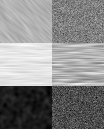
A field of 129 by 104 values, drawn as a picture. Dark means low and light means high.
It is made of 3 by 2 panels. Panel 1,1: high, slanting down to the right, faint in contrast. Panel 1,2: middling, fine-grained. Panel 2,1: very high, streaked across, faint in contrast. Panel 2,2: high, streaked across. Panel 3,1: very low, blotchy, faint in contrast. Panel 3,2: low, fine-grained.
